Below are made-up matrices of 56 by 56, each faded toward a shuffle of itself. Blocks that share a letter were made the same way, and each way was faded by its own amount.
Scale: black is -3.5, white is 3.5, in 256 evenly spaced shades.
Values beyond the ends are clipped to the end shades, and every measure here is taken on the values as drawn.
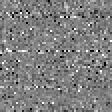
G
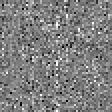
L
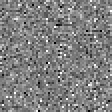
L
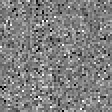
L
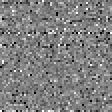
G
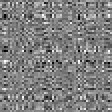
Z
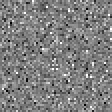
L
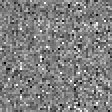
L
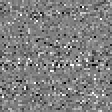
G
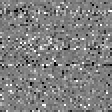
G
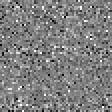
G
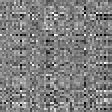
Z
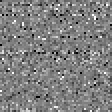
G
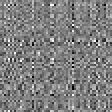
Z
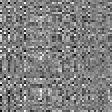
Z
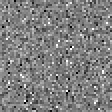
L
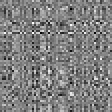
Z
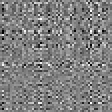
Z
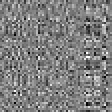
Z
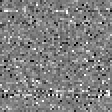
G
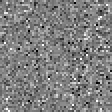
L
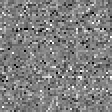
G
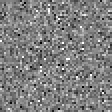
L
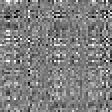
Z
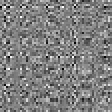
Z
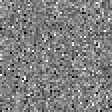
L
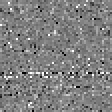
G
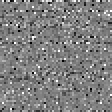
G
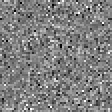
L
